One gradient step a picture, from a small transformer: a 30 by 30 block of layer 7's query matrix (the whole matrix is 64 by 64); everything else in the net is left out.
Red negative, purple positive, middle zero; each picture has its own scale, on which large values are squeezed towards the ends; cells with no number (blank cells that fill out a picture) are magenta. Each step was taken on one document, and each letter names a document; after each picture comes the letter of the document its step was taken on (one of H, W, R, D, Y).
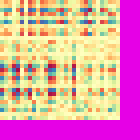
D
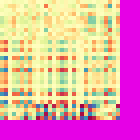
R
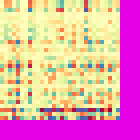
D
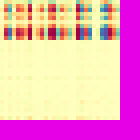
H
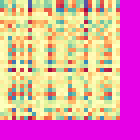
D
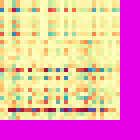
D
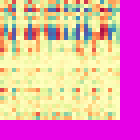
H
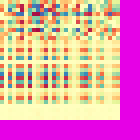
H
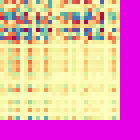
H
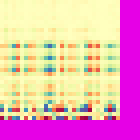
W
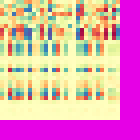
H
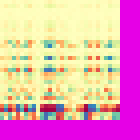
W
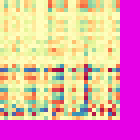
D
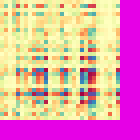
R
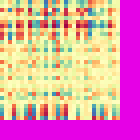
H
